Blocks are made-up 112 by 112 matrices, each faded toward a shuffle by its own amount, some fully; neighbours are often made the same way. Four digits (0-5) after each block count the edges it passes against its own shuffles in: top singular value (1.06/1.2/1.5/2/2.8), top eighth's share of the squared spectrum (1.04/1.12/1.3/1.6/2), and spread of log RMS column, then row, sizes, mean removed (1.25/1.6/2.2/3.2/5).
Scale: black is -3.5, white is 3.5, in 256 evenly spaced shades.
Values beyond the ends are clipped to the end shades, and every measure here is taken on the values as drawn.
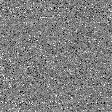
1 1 0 2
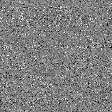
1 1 0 3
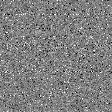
1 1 0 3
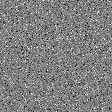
0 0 0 0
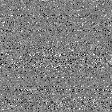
1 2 0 4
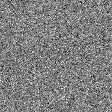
0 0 0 0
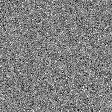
0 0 0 0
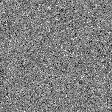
0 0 0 0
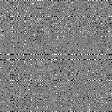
5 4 2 3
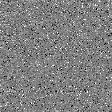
3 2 0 1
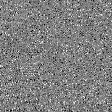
3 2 0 1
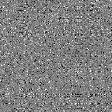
4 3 1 2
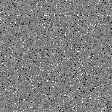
2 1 0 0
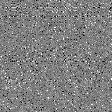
4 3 1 2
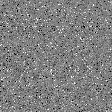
3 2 0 1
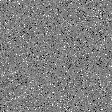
3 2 0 0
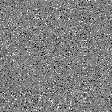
3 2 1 1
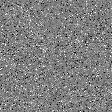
3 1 0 0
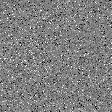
3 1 0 0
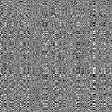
5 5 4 4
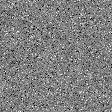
2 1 0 0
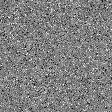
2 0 0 0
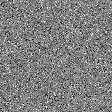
2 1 0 0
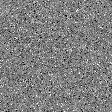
2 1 0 0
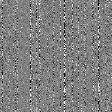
3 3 4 0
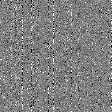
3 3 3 0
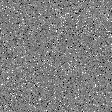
0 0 0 0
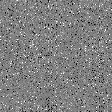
3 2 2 0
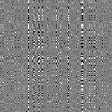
5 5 4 3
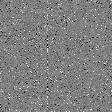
3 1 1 0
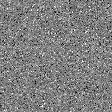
3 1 0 0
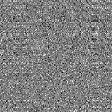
4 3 2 2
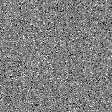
3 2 0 0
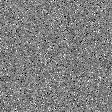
0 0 0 0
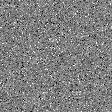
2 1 0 0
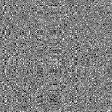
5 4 3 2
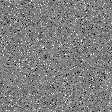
0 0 0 0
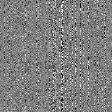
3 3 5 0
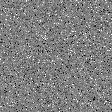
0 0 0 0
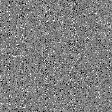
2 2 2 0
